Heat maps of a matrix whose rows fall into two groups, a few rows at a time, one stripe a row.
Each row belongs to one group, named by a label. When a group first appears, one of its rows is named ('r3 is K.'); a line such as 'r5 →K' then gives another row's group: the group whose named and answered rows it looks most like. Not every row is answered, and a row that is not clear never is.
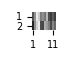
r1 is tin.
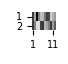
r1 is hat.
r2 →tin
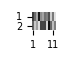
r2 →tin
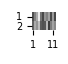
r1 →tin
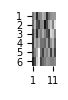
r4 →tin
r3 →hat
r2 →hat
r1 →hat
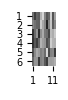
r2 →hat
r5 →tin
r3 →hat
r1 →hat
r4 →hat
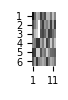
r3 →tin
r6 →hat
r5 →tin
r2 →tin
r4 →hat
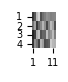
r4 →hat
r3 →tin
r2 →hat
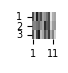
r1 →hat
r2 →hat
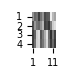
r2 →hat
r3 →tin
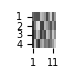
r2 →tin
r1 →hat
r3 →tin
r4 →hat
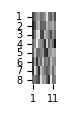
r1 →tin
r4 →tin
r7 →hat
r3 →tin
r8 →hat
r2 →tin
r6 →hat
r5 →hat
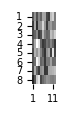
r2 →hat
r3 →hat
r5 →tin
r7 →hat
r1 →hat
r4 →tin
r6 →tin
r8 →tin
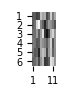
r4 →hat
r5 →hat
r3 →hat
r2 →tin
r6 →hat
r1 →hat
